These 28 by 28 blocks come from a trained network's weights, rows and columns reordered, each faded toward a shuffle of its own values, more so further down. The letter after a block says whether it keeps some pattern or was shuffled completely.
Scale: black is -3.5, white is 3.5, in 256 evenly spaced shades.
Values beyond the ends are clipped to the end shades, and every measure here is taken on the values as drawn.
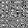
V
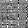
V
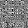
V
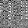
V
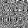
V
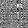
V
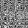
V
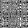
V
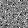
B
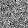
B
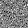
B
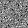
B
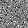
B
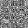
V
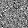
B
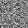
V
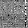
V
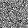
B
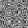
V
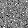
B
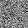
B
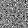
B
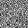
V
